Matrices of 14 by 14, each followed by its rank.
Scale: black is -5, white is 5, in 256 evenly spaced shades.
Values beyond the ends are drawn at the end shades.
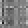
two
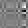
one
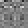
two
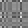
one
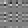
one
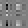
one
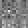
two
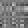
two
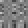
two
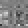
two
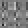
two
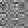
two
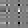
one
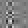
one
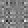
two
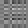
one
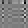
one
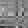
two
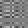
one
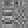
two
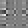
one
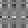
one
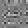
two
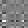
one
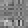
two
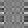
one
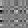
one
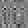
two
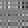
one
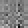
two
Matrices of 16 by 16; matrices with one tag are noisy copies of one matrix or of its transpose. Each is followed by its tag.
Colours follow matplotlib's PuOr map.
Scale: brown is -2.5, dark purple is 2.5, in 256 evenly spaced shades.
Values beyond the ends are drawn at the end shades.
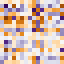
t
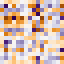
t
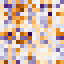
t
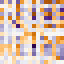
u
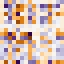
t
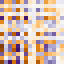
u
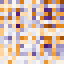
u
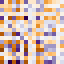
u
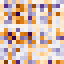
t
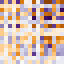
u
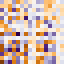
u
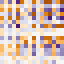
u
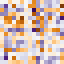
t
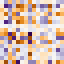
t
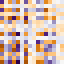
u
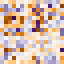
t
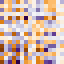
u
